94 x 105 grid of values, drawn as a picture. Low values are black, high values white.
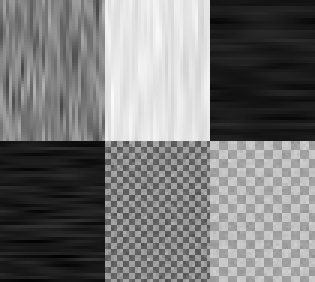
It is made of 2 by 3 panels. Panel 1,1: middling, streaked downward. Panel 1,2: very high, streaked downward, faint in contrast. Panel 1,3: very low, streaked across, faint in contrast. Panel 2,1: very low, streaked across, faint in contrast. Panel 2,2: middling, checkered, strong in contrast. Panel 2,3: high, checkered.
